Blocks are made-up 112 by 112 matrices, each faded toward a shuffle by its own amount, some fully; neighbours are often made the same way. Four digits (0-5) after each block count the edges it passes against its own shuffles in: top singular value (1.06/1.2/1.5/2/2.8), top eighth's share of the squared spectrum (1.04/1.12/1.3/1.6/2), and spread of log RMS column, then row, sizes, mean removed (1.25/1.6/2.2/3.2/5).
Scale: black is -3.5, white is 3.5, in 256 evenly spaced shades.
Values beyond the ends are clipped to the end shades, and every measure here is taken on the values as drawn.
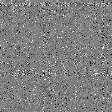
2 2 2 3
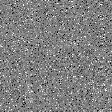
4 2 1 1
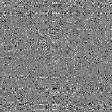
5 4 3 3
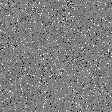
0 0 0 0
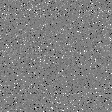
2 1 0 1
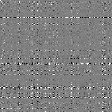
5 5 3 4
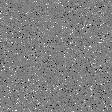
2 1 0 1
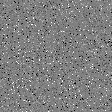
2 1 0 0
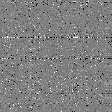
4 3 1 2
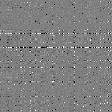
5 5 2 3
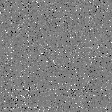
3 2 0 1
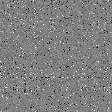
3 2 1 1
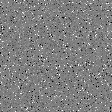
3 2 0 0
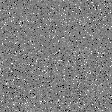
3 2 1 1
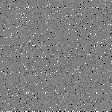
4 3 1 2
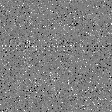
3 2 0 1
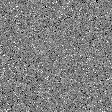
0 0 0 0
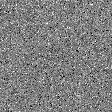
0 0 0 0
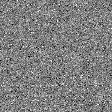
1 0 0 2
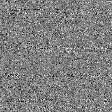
1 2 0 3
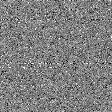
1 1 0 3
